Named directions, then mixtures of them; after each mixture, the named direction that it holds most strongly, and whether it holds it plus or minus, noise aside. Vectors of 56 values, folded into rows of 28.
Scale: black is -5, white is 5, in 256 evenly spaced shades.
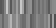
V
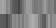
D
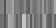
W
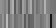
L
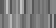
V, plus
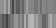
D, plus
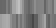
D, minus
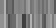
W, minus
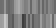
W, minus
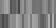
D, plus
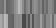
W, minus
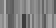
W, minus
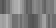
D, minus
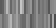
V, plus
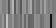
L, plus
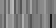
L, plus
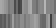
D, plus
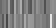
L, minus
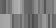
D, minus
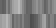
D, minus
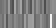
L, minus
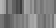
D, plus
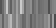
V, plus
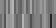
L, plus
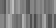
W, plus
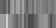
D, minus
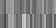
W, plus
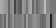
L, plus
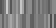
V, plus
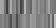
V, minus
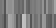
W, plus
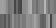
D, plus
